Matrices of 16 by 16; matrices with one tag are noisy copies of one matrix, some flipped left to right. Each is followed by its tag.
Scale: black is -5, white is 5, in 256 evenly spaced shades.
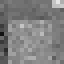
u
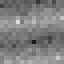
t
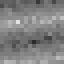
t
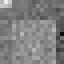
u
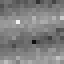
t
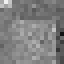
u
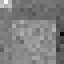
u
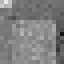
u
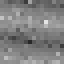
t
